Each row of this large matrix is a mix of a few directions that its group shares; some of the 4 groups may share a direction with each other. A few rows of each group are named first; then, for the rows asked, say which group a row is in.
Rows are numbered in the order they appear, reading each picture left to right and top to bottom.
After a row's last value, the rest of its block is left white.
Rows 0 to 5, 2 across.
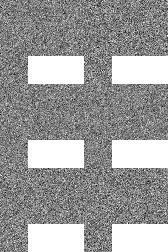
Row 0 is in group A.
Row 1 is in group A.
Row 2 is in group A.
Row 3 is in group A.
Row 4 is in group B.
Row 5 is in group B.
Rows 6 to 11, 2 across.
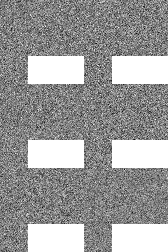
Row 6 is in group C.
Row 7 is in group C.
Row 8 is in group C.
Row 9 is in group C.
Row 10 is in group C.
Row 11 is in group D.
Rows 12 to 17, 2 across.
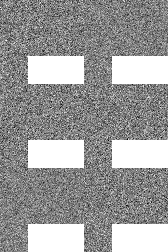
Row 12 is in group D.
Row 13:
B
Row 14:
D
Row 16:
B
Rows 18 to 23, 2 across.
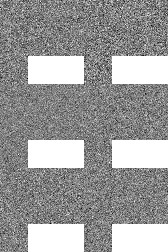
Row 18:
D
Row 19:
B
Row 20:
A
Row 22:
C
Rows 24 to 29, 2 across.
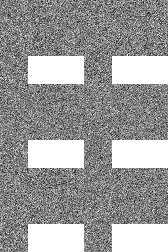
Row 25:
B
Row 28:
B
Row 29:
D
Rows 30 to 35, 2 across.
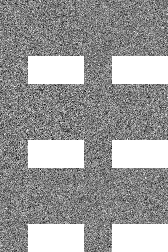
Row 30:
B
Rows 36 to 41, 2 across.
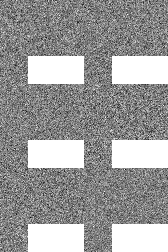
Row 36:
A
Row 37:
B
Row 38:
C
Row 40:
B
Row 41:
D
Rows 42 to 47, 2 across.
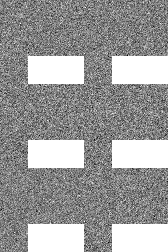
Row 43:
A
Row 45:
C
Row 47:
A
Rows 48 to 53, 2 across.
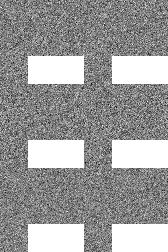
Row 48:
A
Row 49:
D
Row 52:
B
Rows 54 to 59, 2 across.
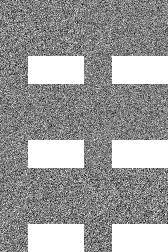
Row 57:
C
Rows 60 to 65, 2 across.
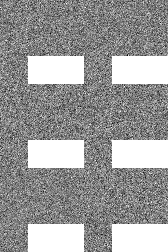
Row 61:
B
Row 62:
A
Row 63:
D
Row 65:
C
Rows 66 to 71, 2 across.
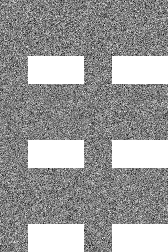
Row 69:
D
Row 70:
A
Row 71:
A
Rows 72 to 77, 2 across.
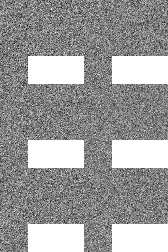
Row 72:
D
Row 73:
A
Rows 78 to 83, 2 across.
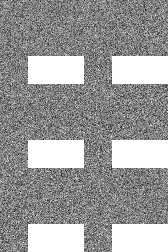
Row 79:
C
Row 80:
A
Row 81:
C
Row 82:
D
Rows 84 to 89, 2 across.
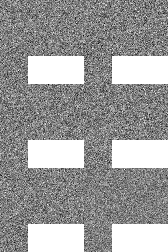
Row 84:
A
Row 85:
D
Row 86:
A
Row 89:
D
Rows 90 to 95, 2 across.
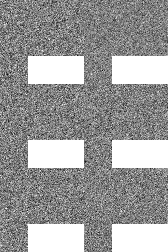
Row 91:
A
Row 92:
A
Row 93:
D
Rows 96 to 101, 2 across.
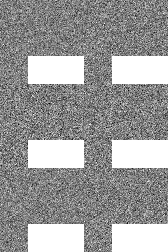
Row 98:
B
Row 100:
A
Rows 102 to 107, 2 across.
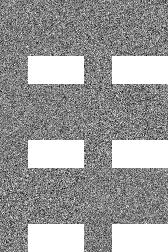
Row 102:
C
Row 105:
B
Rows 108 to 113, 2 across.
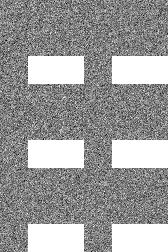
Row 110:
B
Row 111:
C
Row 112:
C
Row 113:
D
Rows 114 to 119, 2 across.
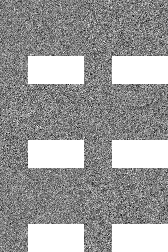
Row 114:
C
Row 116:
C
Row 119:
A
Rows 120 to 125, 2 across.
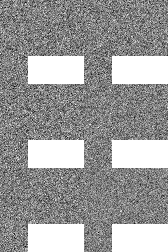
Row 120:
A
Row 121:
B
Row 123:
D
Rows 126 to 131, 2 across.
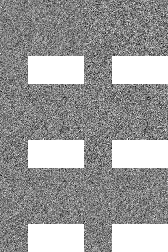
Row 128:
B
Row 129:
B
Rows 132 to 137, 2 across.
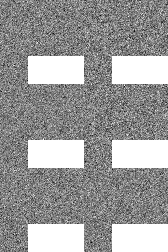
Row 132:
C
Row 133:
A
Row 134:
A
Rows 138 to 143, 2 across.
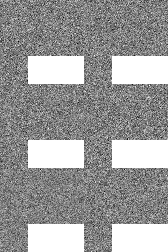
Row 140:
D
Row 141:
B
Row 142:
D
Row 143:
D
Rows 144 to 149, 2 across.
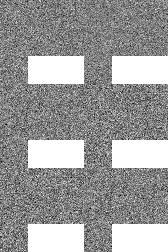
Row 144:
B
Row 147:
B
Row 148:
B
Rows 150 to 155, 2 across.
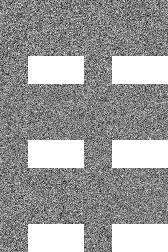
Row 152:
D
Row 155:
B
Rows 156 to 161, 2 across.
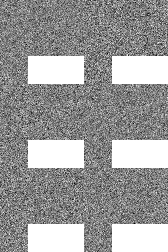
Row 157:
B
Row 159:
A
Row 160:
A
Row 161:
C
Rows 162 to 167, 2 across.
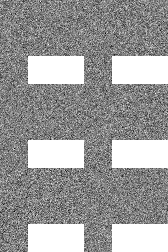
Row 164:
C
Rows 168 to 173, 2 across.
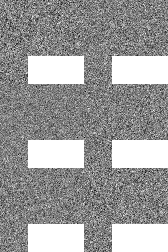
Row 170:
A
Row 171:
A
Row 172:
A
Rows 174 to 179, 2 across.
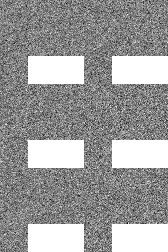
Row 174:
D
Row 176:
D
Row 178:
C
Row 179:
B
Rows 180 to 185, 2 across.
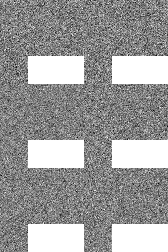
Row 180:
C
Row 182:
A
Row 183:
A
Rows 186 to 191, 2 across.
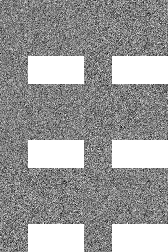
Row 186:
A
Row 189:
C
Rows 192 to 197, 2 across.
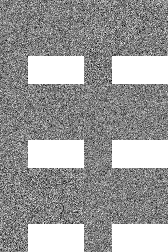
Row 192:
D
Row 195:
D
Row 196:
B
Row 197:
D
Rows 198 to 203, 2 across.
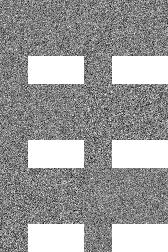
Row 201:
A
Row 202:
B
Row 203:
C
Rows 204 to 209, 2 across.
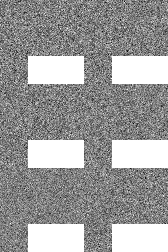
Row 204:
C
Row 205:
D
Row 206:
A
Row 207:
A
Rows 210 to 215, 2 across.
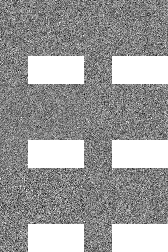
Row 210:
A
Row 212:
C
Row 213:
C
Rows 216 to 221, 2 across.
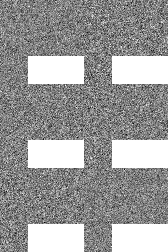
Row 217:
A
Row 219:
A
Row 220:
A
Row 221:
D
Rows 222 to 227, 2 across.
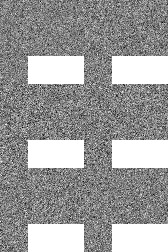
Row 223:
A
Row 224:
D
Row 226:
A
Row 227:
A
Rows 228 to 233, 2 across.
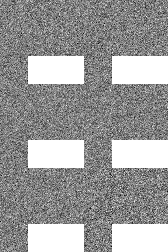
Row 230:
B
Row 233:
D
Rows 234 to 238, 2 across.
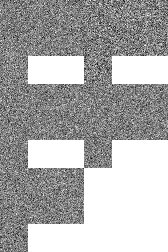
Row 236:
A
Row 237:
A
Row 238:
B
